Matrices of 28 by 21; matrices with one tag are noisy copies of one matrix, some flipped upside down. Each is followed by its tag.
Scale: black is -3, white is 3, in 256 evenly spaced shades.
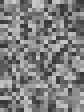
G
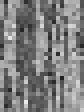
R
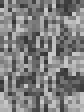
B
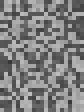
G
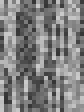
R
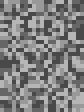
G
